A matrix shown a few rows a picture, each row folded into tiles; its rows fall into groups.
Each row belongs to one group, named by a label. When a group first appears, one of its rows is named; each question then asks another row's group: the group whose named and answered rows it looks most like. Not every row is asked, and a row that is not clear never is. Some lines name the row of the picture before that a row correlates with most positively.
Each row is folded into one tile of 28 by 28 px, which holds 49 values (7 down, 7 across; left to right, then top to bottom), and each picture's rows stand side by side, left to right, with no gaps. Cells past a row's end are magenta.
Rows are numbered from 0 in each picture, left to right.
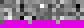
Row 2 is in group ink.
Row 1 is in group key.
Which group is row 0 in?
ink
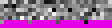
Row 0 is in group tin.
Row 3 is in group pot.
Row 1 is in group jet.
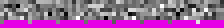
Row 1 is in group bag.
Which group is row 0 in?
tin
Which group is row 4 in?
tin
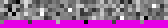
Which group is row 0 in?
pot
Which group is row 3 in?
pot
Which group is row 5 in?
key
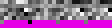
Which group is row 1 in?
pot
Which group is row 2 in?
jet
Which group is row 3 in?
jet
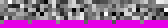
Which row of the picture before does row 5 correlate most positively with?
0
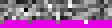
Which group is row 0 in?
jet
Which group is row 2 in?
key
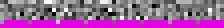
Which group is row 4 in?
ink
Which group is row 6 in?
bag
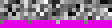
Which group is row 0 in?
pot
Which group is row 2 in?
ink
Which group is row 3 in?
jet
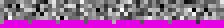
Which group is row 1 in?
pot
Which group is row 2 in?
key
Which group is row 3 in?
ink
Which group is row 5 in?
ink
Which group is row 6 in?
jet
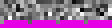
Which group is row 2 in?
jet
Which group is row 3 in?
ink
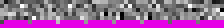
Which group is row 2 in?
key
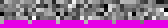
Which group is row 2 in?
key
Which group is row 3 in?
ink
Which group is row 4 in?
bag
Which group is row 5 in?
jet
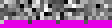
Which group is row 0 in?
ink
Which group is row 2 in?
key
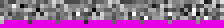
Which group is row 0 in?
key
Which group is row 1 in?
pot
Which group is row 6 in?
ink
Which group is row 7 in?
key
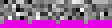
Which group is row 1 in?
ink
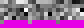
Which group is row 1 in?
bag
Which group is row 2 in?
jet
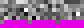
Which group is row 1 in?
key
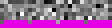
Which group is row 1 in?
jet
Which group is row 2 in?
tin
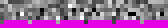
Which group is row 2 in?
key
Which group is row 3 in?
pot
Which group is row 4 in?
tin
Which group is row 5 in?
bag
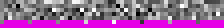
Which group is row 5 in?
pot
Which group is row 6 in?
key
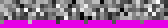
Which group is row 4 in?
pot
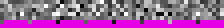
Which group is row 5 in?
tin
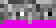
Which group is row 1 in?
bag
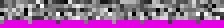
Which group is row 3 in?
jet
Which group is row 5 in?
key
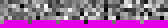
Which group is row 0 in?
key
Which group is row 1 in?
tin
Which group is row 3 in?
ink
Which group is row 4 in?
key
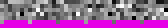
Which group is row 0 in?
bag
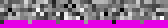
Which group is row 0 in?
pot
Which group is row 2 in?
tin
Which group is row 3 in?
bag
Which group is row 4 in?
pot
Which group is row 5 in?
tin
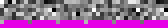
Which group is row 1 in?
jet
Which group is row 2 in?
bag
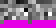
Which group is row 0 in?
jet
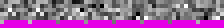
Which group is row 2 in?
jet
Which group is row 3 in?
tin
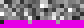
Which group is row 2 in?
ink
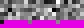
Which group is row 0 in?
pot
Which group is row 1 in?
jet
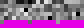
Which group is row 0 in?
jet
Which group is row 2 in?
bag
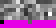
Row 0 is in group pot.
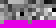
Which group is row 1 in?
jet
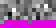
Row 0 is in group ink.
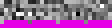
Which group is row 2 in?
bag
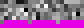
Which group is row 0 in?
jet
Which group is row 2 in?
bag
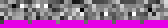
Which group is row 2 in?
jet
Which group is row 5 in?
pot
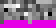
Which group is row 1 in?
bag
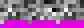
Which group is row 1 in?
jet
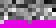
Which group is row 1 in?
jet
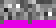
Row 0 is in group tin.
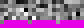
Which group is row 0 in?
jet
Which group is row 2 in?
bag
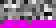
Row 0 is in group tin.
